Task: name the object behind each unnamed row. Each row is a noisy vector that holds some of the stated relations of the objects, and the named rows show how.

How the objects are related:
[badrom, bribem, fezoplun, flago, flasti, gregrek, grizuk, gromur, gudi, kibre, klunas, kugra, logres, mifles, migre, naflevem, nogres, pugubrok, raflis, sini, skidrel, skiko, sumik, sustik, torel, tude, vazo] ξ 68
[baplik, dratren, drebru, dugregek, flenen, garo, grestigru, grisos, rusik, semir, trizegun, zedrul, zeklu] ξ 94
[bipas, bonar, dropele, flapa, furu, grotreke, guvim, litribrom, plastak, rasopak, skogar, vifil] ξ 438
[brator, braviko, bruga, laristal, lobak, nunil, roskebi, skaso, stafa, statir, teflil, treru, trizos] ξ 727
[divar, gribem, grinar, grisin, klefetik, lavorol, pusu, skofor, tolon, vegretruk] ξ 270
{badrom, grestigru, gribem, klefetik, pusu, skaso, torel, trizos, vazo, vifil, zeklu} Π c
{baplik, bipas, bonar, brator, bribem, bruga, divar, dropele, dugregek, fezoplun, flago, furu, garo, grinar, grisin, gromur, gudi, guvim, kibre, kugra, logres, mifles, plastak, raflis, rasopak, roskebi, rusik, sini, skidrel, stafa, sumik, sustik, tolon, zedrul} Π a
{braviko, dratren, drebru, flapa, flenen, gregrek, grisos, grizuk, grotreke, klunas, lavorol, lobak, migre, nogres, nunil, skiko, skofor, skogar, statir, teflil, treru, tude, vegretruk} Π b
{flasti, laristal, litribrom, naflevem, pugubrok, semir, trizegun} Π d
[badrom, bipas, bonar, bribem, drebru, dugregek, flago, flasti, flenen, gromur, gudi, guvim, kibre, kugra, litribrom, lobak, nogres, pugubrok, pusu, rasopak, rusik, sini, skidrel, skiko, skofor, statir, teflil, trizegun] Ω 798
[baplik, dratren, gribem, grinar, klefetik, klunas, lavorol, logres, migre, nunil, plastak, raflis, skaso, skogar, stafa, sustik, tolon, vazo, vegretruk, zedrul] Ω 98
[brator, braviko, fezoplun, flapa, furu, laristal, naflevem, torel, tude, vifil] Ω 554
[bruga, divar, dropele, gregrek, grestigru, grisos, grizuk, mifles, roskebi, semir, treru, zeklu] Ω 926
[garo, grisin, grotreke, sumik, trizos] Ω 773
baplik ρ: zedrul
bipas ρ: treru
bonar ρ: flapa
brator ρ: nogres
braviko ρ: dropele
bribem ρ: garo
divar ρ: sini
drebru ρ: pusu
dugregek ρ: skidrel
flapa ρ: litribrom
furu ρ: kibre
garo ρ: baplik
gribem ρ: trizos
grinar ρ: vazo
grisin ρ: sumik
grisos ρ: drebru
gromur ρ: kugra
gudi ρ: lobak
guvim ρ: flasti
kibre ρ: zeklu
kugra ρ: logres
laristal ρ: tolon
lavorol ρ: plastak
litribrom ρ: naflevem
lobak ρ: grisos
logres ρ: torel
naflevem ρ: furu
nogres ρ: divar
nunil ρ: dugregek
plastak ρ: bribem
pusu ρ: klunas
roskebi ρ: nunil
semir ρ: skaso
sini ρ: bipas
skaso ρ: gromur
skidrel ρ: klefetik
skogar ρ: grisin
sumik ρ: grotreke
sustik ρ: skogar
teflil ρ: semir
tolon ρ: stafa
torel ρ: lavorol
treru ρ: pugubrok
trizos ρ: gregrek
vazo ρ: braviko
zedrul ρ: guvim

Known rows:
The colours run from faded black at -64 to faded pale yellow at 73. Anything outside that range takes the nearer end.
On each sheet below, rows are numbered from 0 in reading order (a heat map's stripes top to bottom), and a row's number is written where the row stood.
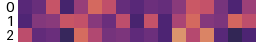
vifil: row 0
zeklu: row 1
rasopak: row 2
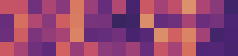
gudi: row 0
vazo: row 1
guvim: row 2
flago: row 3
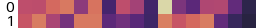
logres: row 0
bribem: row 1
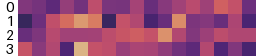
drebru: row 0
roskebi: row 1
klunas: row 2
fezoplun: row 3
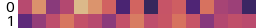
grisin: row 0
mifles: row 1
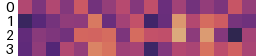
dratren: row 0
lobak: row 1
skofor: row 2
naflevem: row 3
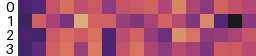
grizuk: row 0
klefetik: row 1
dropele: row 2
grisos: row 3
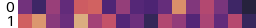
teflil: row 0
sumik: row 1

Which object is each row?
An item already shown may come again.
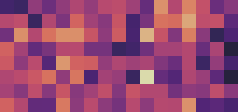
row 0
statir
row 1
kibre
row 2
grinar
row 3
dugregek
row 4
fezoplun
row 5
logres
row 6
dratren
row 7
flago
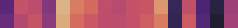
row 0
vegretruk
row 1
vegretruk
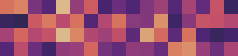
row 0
sumik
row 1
treru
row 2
tolon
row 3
badrom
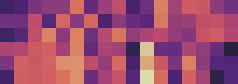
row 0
lobak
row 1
grotreke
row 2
grisos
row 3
logres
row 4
grinar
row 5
lavorol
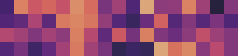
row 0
gribem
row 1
laristal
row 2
nogres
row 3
litribrom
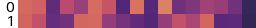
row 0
sini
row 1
skidrel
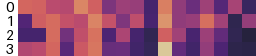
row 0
sustik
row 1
gribem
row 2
skaso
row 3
torel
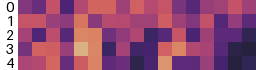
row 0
tude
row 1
raflis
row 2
brator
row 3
plastak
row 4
torel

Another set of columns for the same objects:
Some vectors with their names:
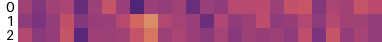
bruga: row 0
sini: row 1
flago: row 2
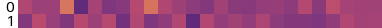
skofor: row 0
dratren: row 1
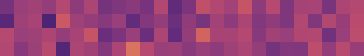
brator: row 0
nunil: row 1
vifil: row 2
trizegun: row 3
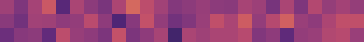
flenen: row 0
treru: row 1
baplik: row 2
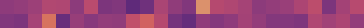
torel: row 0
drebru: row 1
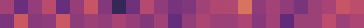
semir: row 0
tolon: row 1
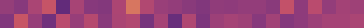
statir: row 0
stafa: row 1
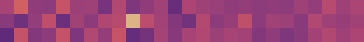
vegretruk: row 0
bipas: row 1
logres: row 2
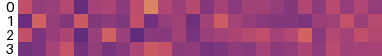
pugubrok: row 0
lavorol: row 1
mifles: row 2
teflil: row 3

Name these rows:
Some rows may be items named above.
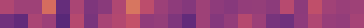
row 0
skofor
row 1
dugregek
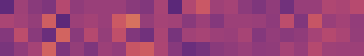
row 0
plastak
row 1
flago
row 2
sustik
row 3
lobak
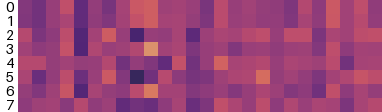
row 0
bribem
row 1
bribem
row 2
dropele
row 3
rasopak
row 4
fezoplun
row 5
semir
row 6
rusik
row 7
braviko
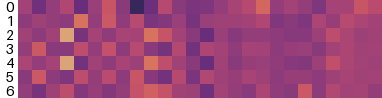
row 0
semir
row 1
vazo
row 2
pusu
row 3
raflis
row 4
pusu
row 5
raflis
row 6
nogres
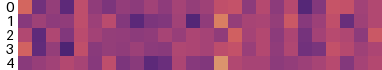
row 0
grisin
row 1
furu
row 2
trizos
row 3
sumik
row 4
torel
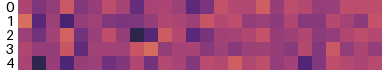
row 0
divar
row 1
grotreke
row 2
grisos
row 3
flago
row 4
garo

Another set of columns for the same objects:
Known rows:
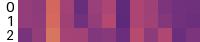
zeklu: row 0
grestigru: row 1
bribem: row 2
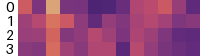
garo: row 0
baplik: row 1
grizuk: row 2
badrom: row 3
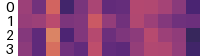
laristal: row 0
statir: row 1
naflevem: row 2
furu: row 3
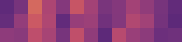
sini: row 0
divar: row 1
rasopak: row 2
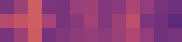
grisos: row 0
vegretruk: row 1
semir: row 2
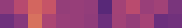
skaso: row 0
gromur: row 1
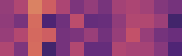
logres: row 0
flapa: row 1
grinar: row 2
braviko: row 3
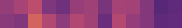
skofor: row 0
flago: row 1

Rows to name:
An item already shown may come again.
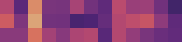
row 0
fezoplun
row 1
garo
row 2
badrom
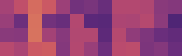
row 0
plastak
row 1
brator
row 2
badrom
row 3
stafa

